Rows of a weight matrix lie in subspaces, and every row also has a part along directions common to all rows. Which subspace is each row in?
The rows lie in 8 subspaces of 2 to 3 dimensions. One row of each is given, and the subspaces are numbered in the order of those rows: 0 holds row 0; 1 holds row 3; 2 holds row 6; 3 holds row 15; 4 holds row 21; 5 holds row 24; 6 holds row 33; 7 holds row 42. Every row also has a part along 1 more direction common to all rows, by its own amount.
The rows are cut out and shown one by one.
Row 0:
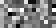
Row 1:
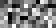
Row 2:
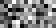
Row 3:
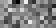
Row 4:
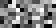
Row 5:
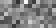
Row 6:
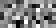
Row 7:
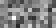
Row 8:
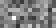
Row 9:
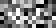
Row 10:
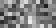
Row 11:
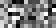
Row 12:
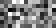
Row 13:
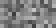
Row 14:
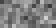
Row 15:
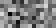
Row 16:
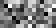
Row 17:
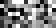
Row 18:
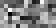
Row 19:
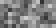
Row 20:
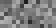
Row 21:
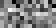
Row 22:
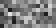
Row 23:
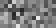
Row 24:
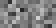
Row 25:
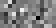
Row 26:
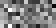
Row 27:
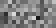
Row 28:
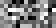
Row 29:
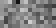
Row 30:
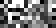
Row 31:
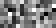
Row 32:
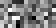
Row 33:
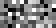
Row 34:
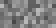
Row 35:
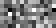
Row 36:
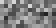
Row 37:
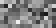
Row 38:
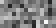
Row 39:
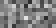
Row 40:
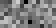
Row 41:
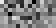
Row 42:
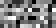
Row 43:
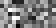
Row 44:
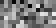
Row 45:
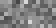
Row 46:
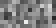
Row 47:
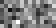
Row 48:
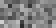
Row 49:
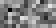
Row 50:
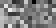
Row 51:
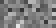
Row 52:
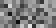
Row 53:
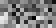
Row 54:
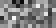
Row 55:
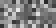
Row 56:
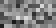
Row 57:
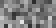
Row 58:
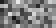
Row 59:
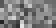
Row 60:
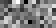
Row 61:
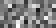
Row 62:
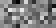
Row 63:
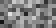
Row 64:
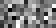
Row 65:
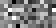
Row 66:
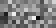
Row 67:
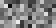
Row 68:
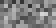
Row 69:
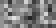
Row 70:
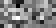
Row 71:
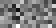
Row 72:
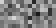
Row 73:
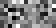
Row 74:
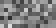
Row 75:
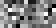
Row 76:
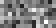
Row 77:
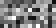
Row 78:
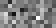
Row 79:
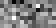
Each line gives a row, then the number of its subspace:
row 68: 0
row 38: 6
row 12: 3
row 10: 1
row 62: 1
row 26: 7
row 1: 4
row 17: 0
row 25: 5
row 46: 6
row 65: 6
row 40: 1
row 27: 5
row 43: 2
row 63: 3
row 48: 3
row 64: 2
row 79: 0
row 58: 0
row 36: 0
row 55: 6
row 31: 6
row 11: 2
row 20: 1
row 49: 4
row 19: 4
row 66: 5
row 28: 7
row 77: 7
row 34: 2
